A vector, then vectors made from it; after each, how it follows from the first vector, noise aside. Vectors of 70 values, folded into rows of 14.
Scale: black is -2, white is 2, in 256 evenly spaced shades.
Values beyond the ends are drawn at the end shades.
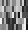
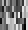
negated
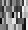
negated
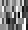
copied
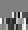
partly zeroed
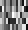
sign-scrambled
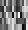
negated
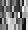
negated
